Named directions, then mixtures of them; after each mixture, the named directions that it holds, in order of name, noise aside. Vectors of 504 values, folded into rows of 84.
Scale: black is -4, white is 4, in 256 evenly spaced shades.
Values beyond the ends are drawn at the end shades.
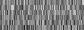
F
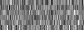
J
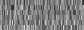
F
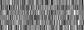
J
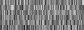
F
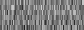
F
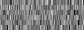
J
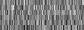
F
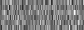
F, J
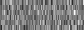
F, J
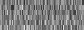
F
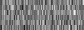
F, J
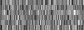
F, J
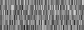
F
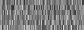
F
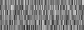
F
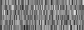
F, J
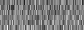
F, J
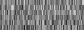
F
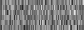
F, J
